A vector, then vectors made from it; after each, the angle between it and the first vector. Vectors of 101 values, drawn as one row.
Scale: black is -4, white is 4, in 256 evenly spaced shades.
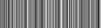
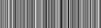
nearly opposite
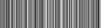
nearly parallel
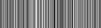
partly opposed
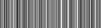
partly aligned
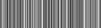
partly opposed
